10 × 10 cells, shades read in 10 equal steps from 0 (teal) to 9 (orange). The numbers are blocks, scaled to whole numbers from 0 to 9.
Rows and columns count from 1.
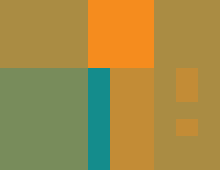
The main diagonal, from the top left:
6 6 6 6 0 7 7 6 6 6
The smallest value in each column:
4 4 4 4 0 7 7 6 6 6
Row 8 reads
4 4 4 4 0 7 7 6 7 6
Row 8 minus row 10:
0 0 0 0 0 0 0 0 1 0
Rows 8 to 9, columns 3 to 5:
4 4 0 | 4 4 0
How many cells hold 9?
12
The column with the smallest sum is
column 5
